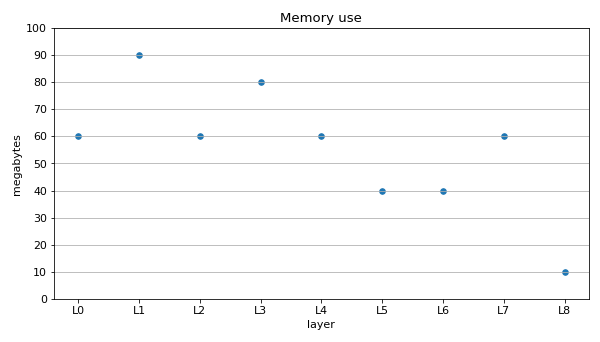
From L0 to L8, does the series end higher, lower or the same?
lower
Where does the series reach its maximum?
L1
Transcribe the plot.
Title: Memory use
x-axis: layer, ticks L0 L1 L2 L3 L4 L5 L6 L7 L8
y-axis: megabytes, ticks 0 10 20 30 40 50 60 70 80 90 100
Values:
60 90 60 80 60 40 40 60 10
